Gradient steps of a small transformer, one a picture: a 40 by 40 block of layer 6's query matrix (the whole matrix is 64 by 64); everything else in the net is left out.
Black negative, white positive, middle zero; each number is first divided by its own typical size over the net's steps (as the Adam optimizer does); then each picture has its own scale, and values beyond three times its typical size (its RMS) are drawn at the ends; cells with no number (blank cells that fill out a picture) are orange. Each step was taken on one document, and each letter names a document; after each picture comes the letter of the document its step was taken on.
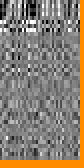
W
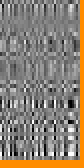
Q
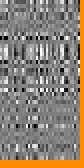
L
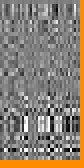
W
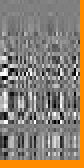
W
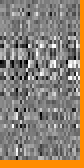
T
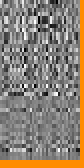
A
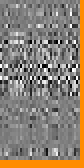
A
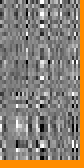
T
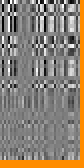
Q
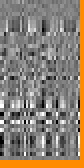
W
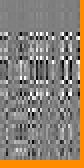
L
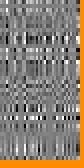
L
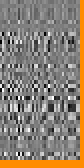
Q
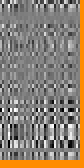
Q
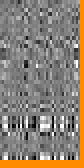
T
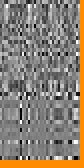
A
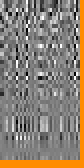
T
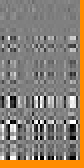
Q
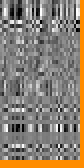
W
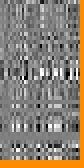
T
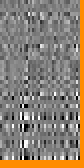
T
